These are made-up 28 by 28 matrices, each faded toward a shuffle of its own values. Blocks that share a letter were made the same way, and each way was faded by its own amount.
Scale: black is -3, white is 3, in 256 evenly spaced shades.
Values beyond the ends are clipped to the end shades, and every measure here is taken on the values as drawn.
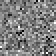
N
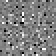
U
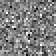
N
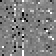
U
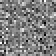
N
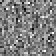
N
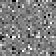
U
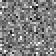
N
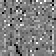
U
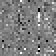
U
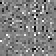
U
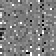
U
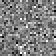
N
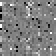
U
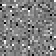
U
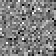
N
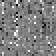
U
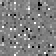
U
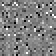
U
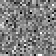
N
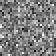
N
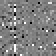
U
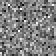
N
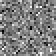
N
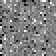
U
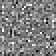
N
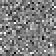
N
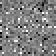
U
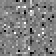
U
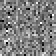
N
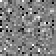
U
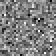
N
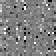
U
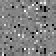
U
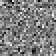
N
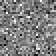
N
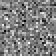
N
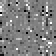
U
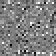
U
